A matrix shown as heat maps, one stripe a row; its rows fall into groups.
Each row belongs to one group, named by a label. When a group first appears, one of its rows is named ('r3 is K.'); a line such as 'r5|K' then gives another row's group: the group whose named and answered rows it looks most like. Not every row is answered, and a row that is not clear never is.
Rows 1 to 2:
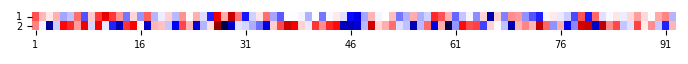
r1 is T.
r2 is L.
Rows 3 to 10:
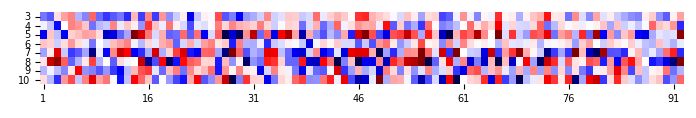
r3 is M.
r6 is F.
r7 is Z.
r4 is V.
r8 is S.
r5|M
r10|L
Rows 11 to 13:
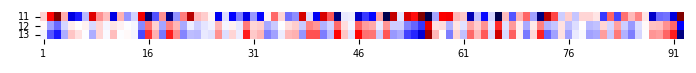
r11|S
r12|V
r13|V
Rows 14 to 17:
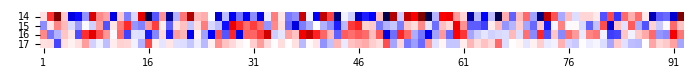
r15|Z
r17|V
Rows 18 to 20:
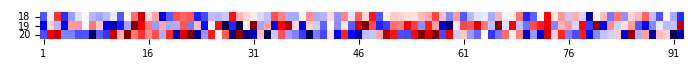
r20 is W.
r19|M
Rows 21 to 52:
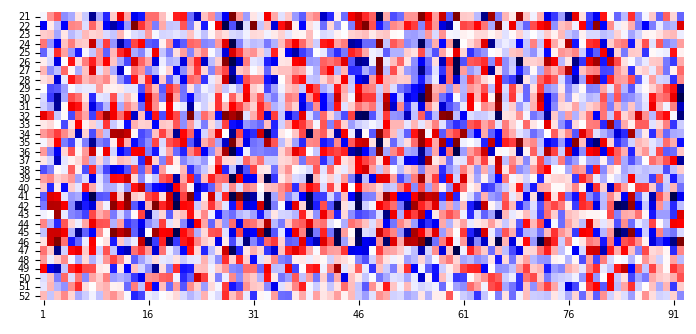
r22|M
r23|V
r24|L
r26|L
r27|L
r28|L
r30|V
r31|V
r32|T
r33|L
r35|Z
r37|V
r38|M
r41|W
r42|W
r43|S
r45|W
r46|S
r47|L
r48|T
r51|L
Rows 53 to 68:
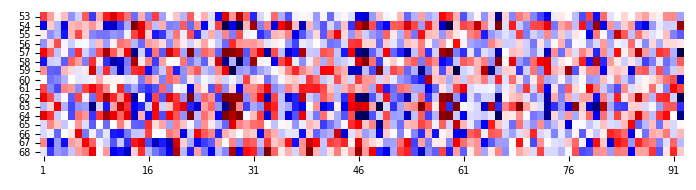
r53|T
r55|F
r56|Z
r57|T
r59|L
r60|V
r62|T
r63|Z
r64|T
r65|Z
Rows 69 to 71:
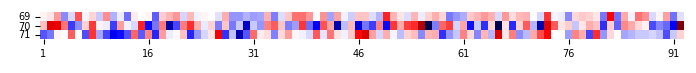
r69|L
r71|M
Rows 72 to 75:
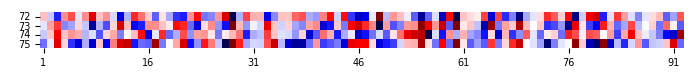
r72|L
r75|Z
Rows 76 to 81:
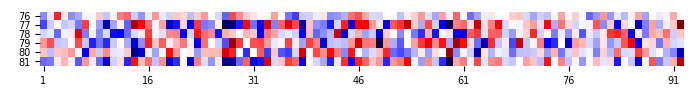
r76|Z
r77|M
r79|Z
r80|T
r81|M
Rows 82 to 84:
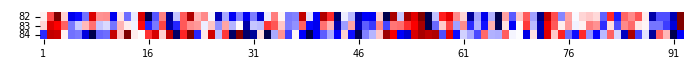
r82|S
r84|W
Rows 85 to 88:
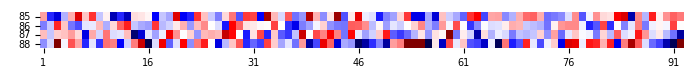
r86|Z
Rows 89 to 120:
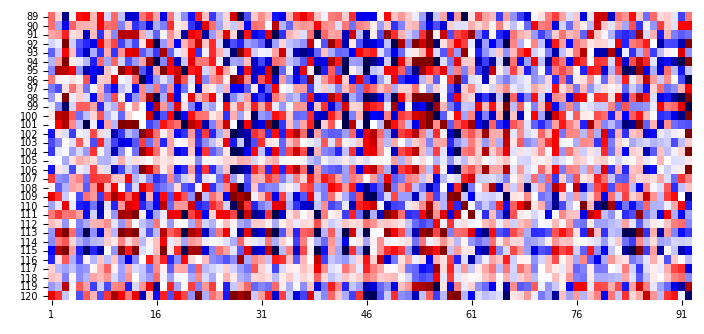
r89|L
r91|W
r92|S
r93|Z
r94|S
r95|W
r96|T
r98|S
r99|V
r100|S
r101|W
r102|M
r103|M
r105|V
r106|M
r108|L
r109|T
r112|V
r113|W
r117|V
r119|S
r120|T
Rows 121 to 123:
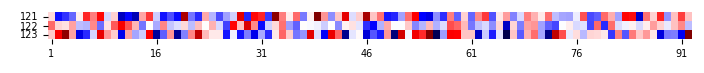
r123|S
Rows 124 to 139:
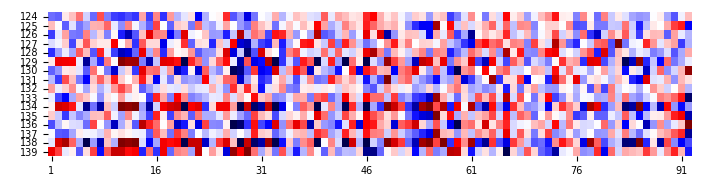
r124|M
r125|V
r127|L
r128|M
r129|W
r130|M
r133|V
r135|V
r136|M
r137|V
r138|W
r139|T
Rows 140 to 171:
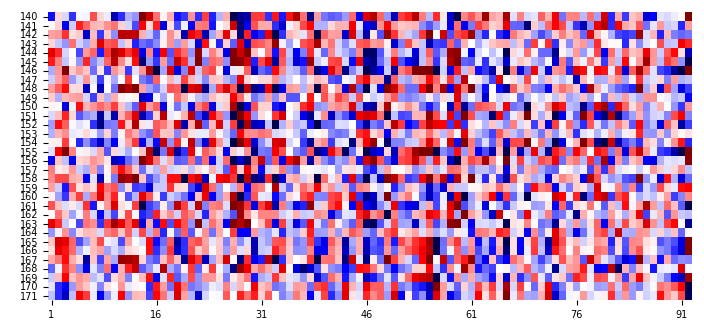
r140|M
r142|W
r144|T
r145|T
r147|Z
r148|W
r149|T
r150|L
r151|Z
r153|Z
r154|Z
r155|S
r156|M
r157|T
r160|L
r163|T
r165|S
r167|W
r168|Z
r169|S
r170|V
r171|V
